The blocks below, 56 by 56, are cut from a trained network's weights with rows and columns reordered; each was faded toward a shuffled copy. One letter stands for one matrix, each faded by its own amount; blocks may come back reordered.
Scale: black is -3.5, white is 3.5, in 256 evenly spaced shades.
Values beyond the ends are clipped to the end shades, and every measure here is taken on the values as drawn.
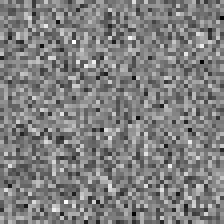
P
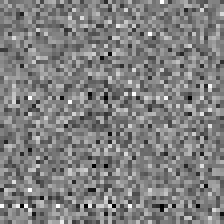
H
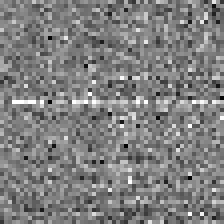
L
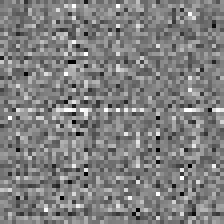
L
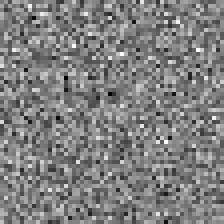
P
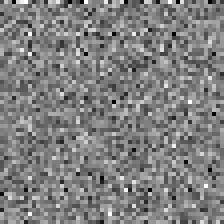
H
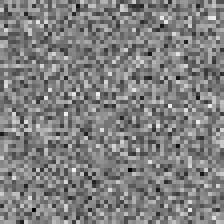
P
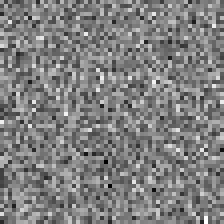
P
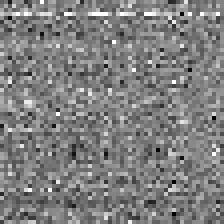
L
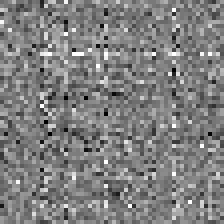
L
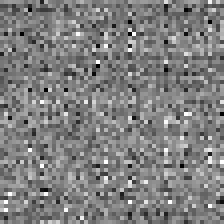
L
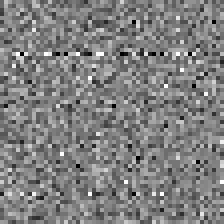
H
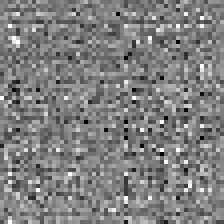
L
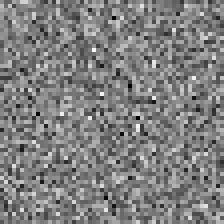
P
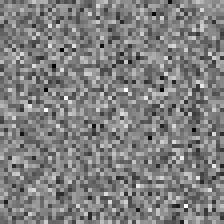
P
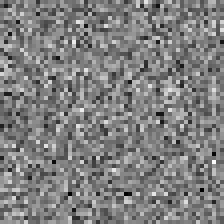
H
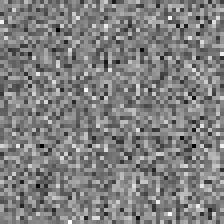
P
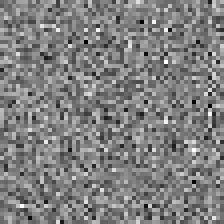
H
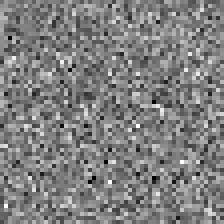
H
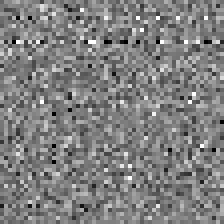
H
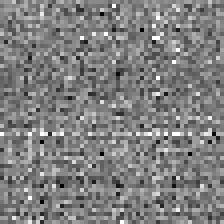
L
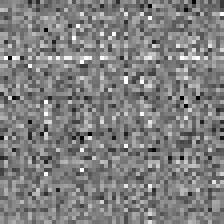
L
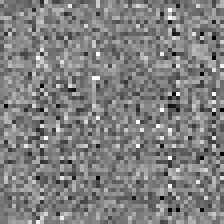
L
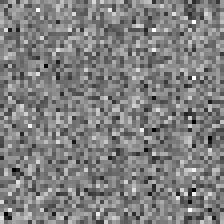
H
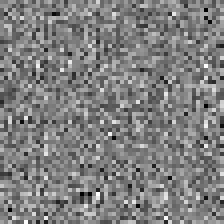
H
